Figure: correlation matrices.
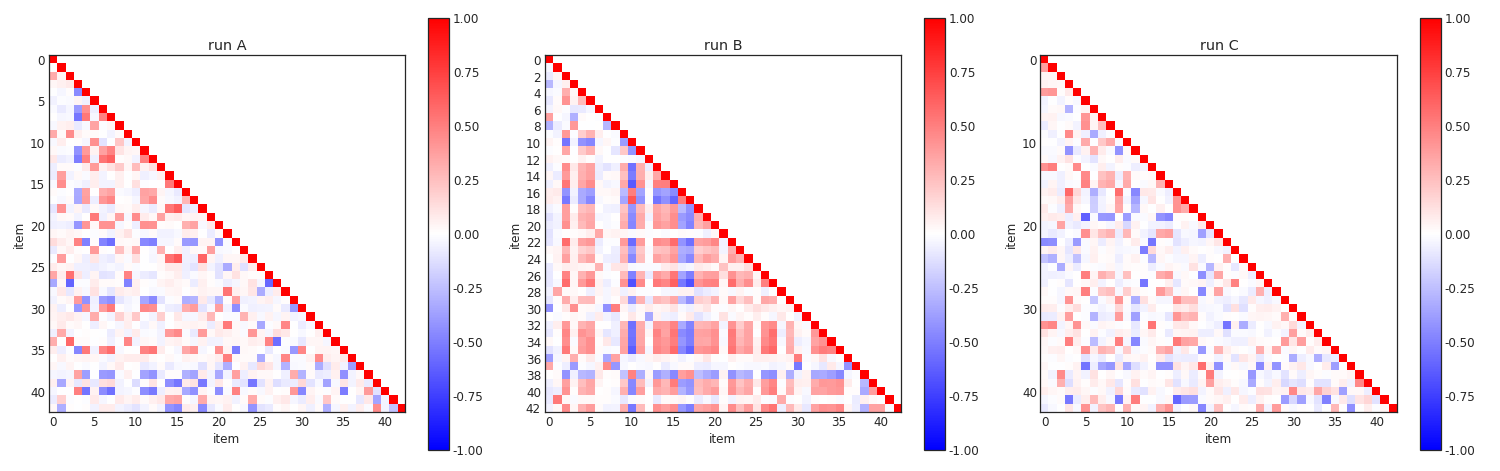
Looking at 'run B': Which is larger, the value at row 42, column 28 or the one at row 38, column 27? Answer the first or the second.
the first
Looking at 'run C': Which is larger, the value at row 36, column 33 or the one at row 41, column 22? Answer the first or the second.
the second
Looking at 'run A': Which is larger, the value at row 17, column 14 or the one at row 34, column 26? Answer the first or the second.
the second
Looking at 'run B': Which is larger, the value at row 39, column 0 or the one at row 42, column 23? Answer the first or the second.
the second
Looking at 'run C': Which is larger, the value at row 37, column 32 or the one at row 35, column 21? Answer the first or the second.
the second
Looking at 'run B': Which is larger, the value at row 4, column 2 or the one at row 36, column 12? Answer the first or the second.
the first
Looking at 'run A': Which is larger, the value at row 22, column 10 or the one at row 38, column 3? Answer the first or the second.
the second
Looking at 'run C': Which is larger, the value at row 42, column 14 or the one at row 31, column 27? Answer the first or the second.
the first
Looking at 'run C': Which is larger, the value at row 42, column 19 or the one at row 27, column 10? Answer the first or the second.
the second
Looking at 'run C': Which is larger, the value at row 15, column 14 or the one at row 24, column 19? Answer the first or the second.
the first
